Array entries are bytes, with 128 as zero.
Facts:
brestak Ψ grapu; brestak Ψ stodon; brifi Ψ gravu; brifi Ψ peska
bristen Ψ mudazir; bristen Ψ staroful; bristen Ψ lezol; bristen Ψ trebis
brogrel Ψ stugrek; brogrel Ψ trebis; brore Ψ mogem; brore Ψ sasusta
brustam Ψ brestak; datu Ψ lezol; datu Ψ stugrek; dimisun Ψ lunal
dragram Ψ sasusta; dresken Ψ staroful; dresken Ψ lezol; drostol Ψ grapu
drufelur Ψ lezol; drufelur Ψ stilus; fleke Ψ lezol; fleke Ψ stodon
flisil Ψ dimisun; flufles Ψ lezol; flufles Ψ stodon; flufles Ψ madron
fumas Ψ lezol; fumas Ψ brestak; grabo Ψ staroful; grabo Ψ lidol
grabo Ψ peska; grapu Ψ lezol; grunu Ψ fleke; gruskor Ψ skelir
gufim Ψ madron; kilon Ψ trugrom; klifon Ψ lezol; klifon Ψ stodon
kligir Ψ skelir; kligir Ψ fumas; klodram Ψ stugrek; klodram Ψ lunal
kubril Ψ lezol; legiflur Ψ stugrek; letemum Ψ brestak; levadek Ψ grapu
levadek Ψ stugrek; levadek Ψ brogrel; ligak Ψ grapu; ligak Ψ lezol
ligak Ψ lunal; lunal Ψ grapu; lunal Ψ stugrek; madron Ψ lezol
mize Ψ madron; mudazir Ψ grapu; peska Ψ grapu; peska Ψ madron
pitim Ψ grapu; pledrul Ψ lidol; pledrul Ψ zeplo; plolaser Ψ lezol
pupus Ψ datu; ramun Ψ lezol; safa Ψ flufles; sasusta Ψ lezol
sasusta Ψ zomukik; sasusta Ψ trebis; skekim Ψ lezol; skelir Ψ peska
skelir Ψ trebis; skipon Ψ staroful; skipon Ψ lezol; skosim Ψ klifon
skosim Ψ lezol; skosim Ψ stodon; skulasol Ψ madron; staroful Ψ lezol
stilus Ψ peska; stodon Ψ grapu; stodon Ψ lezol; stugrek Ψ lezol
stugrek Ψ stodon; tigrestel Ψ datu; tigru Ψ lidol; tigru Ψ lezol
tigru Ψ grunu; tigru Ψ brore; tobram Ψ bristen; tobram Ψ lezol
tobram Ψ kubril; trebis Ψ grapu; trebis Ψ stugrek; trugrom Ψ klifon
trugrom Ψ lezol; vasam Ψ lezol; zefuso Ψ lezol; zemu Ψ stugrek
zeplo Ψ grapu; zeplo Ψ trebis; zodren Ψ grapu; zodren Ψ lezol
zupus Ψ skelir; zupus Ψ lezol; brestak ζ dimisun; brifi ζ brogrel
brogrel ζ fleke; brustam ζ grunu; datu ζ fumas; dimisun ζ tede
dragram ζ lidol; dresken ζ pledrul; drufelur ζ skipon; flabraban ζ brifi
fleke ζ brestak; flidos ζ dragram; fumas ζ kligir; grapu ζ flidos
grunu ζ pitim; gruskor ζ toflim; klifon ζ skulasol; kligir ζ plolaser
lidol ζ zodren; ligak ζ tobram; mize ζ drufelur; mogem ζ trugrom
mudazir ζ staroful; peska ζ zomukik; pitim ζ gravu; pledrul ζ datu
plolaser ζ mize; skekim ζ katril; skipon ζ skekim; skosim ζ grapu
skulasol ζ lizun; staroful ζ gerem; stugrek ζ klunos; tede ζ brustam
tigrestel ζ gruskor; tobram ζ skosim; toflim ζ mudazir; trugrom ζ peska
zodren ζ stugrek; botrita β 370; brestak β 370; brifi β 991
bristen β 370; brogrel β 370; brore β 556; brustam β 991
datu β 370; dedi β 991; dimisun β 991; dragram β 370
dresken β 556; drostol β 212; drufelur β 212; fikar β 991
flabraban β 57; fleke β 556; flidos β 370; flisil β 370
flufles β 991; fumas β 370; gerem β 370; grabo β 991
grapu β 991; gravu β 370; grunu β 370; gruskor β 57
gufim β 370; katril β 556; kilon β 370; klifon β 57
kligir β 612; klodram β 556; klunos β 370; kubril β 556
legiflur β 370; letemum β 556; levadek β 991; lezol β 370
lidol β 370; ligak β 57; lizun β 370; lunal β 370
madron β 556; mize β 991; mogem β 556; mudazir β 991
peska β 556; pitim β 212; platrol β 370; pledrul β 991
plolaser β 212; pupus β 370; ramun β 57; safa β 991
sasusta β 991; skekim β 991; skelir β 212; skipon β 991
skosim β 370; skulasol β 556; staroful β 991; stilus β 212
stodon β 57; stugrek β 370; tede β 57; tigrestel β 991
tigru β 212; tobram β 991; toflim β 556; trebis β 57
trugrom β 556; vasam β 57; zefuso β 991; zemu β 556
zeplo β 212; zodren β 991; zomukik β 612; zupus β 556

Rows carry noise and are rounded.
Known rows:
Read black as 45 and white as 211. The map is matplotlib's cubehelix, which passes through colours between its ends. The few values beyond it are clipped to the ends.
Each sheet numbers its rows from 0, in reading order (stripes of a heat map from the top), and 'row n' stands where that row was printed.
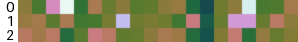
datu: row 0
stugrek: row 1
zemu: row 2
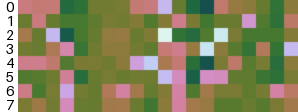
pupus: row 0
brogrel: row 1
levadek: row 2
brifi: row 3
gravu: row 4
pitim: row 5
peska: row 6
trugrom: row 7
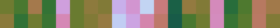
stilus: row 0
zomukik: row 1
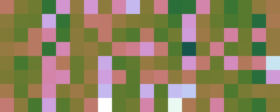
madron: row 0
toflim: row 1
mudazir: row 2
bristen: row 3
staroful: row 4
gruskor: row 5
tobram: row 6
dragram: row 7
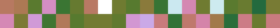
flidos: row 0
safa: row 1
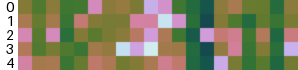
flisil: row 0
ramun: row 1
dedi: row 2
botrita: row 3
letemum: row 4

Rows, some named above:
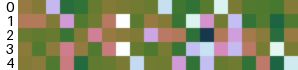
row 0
levadek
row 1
flidos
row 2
lunal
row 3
grapu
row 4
tede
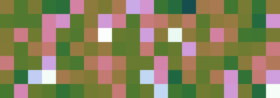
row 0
flisil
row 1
gruskor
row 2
skosim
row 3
tigrestel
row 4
peska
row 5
drufelur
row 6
brestak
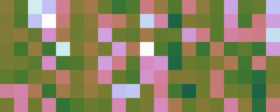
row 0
skipon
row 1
drufelur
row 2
staroful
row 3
tigru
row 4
klifon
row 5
ligak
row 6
gravu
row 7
grunu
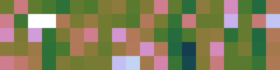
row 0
brogrel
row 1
mize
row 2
katril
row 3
legiflur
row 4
gravu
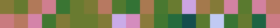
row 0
mudazir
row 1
lizun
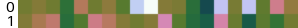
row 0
lezol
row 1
klodram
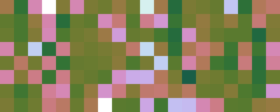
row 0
plolaser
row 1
klifon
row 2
flabraban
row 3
grabo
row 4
fleke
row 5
gufim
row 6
gruskor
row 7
zodren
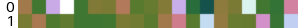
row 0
fumas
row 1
brustam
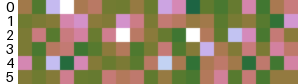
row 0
kligir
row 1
gruskor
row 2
lidol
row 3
mudazir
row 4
grabo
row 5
mogem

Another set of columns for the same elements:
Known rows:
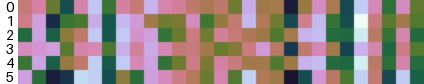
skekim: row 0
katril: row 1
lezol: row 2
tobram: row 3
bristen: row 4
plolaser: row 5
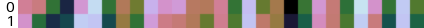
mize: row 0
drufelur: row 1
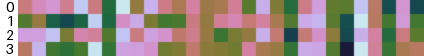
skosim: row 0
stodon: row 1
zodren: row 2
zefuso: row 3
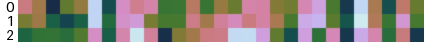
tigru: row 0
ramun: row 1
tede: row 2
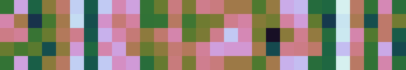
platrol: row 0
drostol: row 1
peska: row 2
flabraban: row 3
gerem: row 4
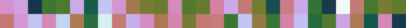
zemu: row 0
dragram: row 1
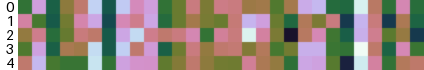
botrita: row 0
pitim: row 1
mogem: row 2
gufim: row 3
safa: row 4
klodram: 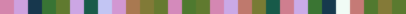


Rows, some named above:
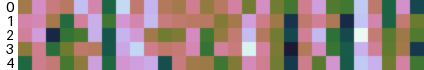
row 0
stugrek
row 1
tigrestel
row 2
katril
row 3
mogem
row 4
brifi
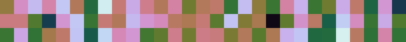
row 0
lidol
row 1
skipon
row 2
klunos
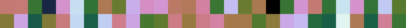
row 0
mize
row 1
pupus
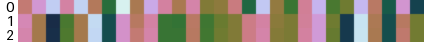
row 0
flidos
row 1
drostol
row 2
drostol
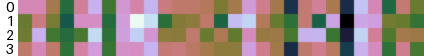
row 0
tigrestel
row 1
dimisun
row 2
sasusta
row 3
mudazir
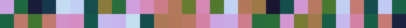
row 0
plolaser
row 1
grunu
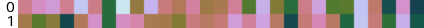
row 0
skosim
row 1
ligak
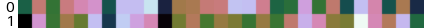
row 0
brestak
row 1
gravu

